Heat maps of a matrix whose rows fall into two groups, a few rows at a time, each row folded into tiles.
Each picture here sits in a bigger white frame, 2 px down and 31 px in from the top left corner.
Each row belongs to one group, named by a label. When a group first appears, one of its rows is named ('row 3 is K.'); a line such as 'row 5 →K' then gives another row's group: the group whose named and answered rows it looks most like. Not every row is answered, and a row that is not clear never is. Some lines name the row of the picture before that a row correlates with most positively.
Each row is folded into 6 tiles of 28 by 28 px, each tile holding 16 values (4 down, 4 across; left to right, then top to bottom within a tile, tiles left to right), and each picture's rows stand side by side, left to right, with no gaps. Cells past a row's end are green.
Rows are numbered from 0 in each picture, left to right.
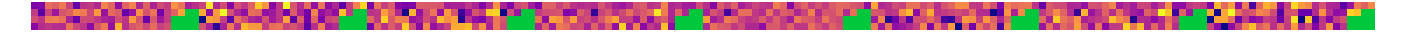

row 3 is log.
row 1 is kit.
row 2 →log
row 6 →log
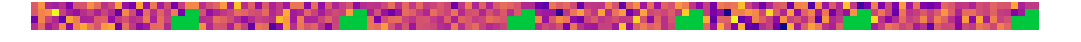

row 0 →kit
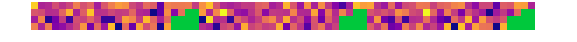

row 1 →kit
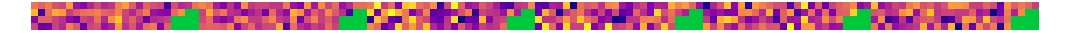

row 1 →kit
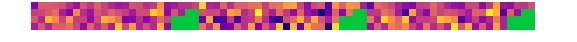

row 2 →log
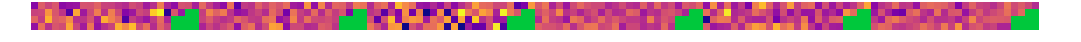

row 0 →log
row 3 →kit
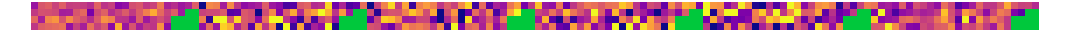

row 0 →log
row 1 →log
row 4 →kit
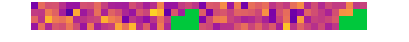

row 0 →log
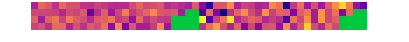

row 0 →log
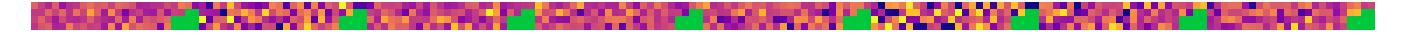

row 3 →kit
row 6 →kit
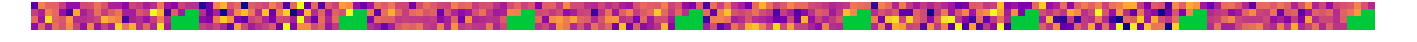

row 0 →log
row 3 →log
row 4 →kit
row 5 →log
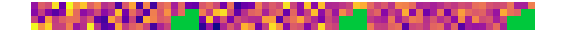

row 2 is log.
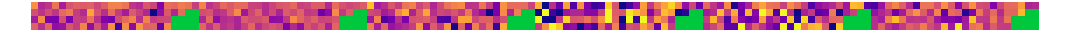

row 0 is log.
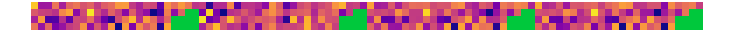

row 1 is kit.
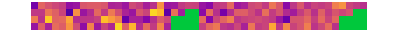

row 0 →log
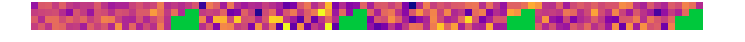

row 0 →log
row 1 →log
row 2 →kit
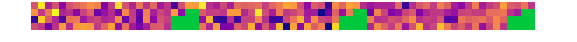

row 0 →kit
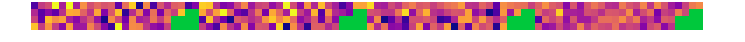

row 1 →kit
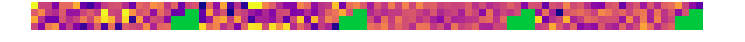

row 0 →kit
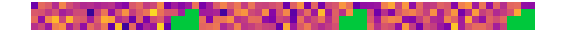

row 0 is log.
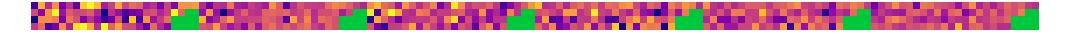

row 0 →kit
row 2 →kit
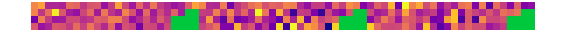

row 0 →kit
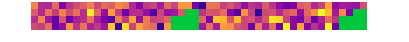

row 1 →log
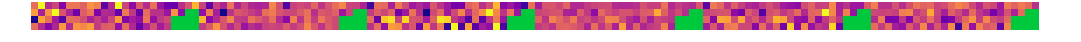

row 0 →kit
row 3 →log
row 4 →log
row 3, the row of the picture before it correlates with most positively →1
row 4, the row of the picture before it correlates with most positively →1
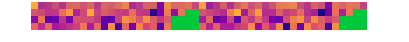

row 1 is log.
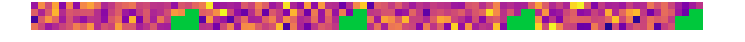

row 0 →kit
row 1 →kit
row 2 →log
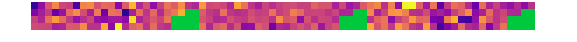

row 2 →kit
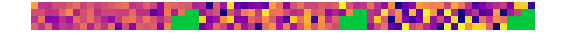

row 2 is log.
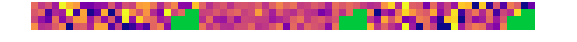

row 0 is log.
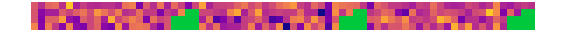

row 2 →log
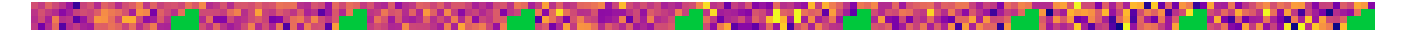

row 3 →kit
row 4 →kit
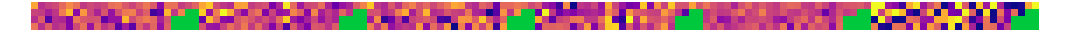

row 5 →kit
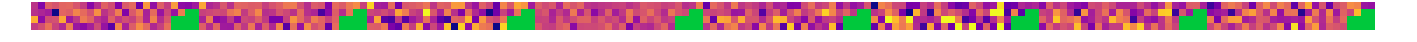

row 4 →log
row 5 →log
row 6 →log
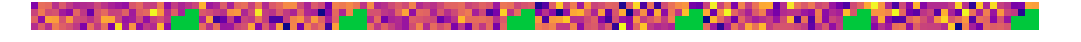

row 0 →log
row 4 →kit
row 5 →kit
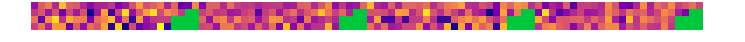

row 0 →log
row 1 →log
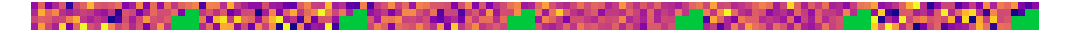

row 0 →kit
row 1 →log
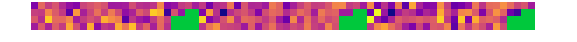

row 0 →log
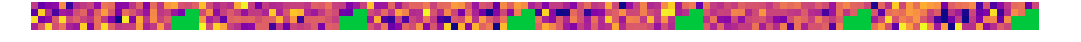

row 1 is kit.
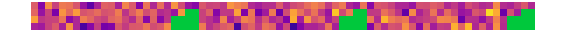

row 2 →log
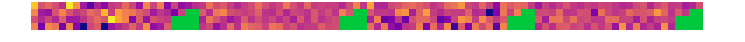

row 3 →log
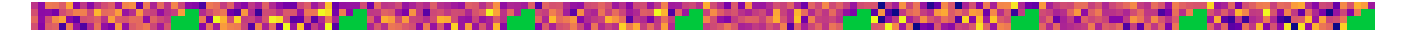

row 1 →log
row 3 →log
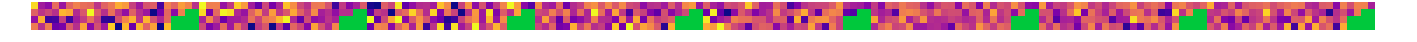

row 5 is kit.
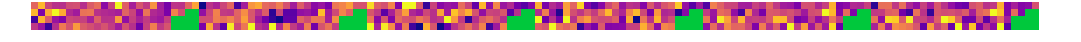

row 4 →log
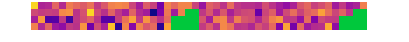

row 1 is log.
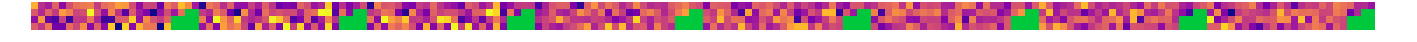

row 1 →log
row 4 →log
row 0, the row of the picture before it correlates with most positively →0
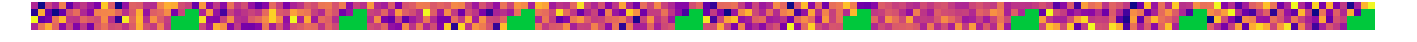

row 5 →log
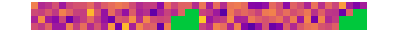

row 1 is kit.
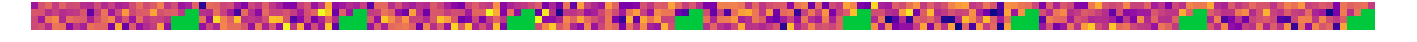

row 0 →log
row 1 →log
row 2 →log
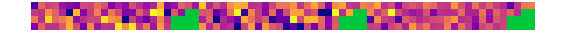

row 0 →log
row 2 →kit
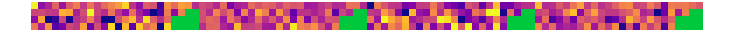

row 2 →log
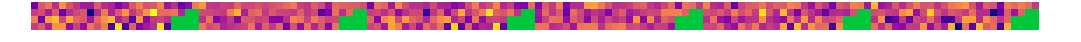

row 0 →log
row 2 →log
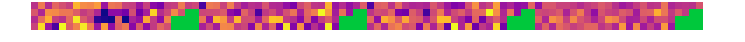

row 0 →kit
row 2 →log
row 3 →log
